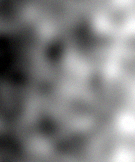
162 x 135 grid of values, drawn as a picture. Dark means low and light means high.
Ninth with the lowest average: middle left. Odd rows or columns: none. Grain: smooth. Stripes: none. Average level on the scale: 50%. Histogram: bell-shaped. Slope: up to the right.
